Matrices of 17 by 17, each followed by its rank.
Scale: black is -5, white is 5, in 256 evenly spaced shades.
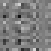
two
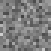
full rank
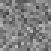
full rank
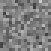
full rank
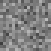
full rank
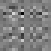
two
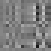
two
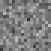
full rank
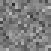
full rank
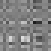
two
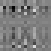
two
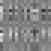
two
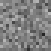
full rank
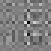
two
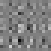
two
